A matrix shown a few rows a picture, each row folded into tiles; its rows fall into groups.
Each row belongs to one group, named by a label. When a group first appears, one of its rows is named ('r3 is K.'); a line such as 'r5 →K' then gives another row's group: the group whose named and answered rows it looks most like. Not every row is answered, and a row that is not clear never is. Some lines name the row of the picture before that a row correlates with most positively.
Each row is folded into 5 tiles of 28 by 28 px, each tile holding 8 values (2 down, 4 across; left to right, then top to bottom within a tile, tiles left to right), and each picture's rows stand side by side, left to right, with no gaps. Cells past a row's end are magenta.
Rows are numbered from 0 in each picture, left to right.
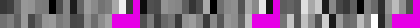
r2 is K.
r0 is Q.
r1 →Q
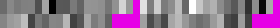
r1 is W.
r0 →Q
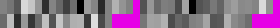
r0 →K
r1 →Q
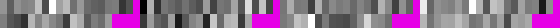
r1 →Q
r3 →W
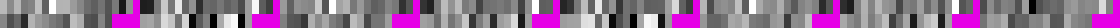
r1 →K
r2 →W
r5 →W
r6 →K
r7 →Q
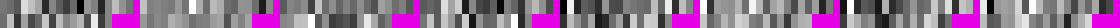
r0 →K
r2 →K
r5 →W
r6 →Q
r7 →W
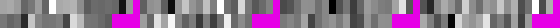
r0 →W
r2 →Q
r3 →K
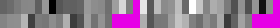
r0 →Q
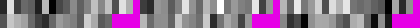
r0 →Q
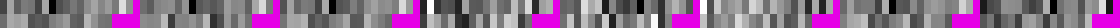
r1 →Q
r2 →Q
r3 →Q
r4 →K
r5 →W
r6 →Q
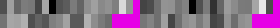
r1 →Q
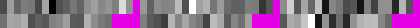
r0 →Q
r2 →K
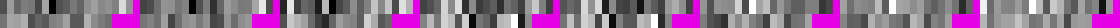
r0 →Q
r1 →Q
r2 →Q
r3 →K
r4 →K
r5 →W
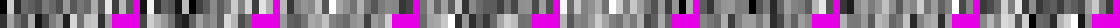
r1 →Q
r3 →K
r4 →W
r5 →Q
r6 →K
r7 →K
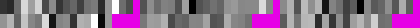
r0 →K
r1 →Q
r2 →K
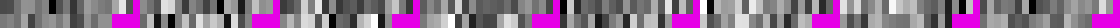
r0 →Q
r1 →K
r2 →K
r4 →Q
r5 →W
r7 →Q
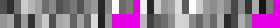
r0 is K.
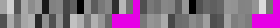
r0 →K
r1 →Q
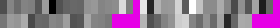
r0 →Q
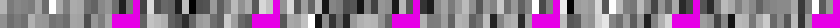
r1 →Q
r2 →K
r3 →K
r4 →W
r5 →K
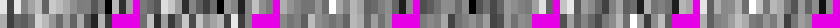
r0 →W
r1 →K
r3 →Q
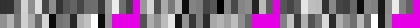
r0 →K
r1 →K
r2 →K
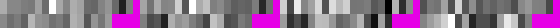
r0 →W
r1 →W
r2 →W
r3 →K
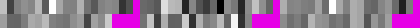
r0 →W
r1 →K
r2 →W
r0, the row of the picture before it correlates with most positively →0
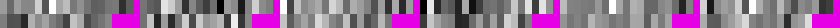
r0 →W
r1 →K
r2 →W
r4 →W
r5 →W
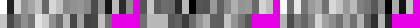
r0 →W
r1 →Q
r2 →W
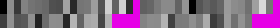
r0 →Q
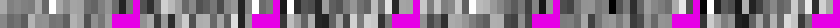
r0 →W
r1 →K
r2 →Q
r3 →W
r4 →Q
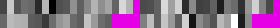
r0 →Q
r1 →K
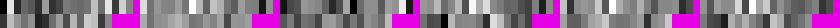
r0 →Q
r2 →Q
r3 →W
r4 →W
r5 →W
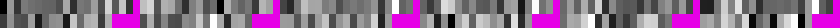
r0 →Q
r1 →K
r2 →K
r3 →K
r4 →K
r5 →K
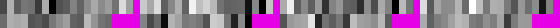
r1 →W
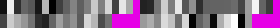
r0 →Q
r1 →K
